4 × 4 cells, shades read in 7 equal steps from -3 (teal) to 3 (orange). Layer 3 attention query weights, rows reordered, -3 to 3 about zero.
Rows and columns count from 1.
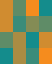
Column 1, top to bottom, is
2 2 -1 -3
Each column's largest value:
2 1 3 3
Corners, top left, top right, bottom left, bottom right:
2 -3 -3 3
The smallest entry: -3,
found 3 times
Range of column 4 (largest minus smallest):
6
